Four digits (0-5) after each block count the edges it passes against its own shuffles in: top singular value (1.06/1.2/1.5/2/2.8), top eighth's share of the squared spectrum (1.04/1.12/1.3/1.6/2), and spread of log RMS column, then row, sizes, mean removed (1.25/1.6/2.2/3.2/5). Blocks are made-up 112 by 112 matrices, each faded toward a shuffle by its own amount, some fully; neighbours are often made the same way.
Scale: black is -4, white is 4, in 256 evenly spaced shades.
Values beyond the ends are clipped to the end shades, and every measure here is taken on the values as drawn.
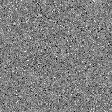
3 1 0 0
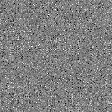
4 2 1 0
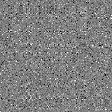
4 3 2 2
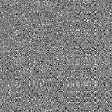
5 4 2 3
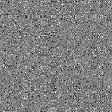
4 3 1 2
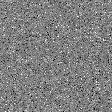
3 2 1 0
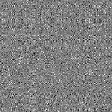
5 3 2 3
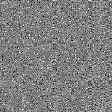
4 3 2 1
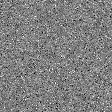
2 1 0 0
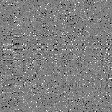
4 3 1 2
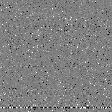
4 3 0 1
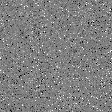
3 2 0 0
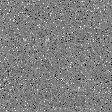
3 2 0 1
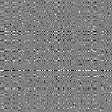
5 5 3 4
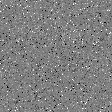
2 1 0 0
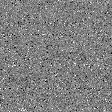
1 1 0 2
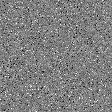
0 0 0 0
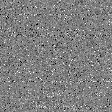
1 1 0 2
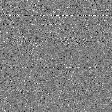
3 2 0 3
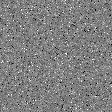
0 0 0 0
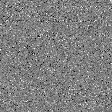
0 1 0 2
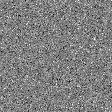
2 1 0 0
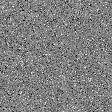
0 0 0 0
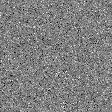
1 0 0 0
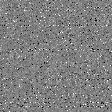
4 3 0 2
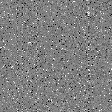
4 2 1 0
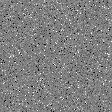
2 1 0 0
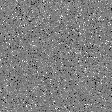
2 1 0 0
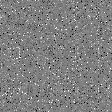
3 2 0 0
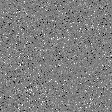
2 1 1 0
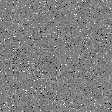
3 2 1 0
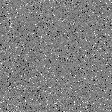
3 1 0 0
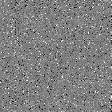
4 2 1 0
